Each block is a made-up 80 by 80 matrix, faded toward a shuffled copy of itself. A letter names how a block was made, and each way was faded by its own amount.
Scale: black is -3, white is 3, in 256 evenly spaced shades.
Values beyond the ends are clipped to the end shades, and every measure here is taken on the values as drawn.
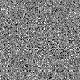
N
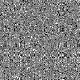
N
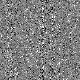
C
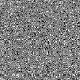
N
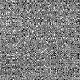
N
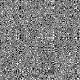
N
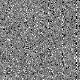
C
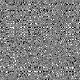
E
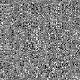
N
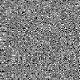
N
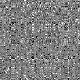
E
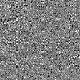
N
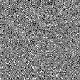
N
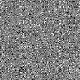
N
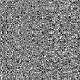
N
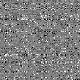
E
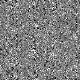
C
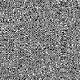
N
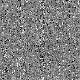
C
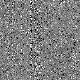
C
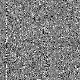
C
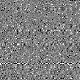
E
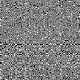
E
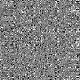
N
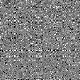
E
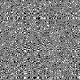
E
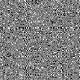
E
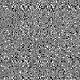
E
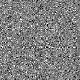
N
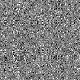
N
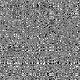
E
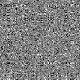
N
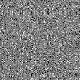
N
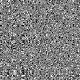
N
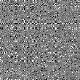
E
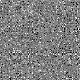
N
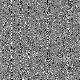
C
